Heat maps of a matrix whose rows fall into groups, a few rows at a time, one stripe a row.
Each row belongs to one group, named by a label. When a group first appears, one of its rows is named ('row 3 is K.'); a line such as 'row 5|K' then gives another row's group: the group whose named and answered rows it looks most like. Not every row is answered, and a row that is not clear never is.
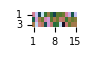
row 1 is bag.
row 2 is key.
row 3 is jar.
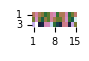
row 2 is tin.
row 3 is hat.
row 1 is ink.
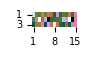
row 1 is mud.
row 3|ink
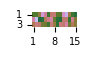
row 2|hat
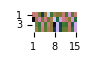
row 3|mud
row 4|mud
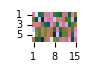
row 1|hat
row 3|ink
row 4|mud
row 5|mud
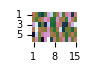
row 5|key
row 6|key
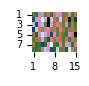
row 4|key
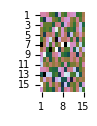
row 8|key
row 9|hat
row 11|mud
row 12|ink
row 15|mud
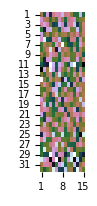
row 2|ink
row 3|ink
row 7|ink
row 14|mud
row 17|key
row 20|ink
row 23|key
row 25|tin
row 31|ink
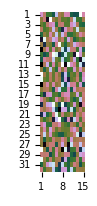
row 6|key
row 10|tin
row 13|mud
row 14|mud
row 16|jar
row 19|tin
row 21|key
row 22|jar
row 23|hat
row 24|bag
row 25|bag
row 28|mud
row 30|mud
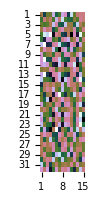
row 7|hat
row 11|ink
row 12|bag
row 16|tin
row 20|key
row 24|key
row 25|ink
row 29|jar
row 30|tin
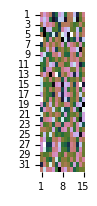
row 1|ink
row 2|ink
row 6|mud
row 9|hat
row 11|bag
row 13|key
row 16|mud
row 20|tin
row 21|mud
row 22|tin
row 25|bag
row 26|hat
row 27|hat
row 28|hat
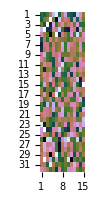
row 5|key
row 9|hat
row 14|bag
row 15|tin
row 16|jar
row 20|tin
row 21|ink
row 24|hat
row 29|key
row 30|jar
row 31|bag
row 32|ink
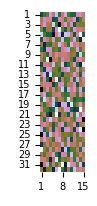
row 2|ink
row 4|jar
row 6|tin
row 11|tin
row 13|bag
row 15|ink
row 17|hat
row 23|ink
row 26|jar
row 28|mud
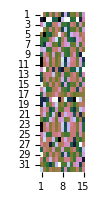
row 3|hat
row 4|mud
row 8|hat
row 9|tin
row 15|mud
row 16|hat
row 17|key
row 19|key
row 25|hat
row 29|mud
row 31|jar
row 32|mud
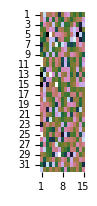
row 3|tin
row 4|bag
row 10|mud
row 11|mud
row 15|key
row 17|hat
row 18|jar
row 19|ink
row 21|jar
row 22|bag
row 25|mud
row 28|hat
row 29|jar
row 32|mud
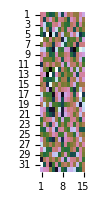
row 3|hat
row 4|key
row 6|mud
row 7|ink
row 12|key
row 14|key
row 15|bag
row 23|key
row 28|hat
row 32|ink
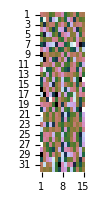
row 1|ink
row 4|ink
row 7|bag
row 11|tin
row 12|hat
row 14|tin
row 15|ink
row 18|bag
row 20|tin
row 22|mud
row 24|mud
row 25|tin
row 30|tin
